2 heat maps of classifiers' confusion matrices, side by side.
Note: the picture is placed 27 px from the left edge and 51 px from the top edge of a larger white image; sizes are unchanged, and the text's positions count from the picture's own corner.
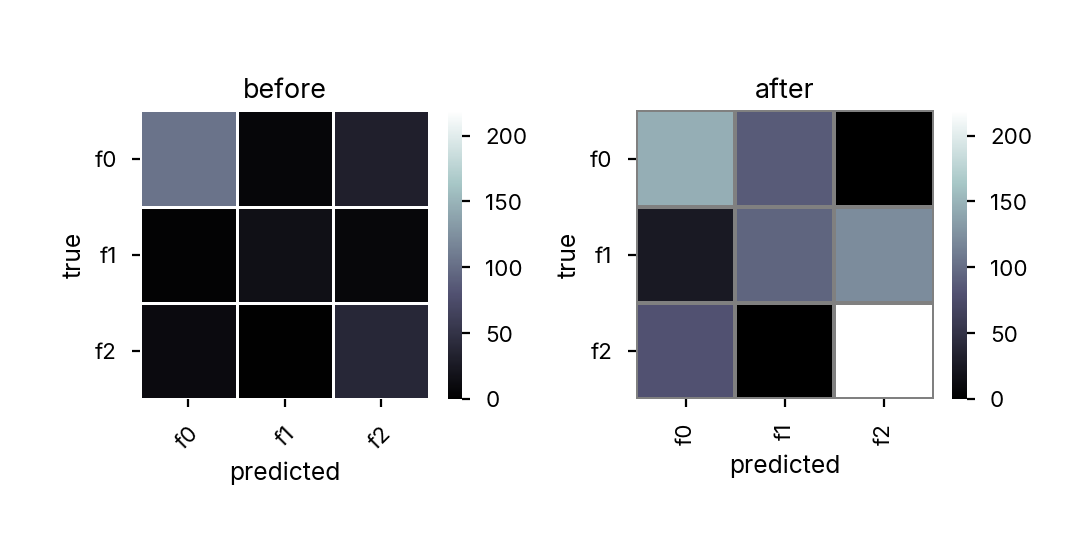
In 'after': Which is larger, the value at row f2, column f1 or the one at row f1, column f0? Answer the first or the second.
the second
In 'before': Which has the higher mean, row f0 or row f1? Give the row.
f0
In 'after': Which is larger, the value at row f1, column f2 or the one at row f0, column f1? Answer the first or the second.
the first
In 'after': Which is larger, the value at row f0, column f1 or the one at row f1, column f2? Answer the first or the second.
the second
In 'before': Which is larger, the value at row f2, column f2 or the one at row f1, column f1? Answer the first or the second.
the first
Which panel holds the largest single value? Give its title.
after
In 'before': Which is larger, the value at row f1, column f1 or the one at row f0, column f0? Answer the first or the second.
the second
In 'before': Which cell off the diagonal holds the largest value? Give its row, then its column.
f0, f2
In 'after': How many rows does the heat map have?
3
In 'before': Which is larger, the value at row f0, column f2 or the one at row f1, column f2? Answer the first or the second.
the first
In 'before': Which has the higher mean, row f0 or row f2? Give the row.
f0
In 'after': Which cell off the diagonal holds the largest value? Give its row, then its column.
f1, f2
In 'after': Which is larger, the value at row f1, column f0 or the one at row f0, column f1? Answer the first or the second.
the second
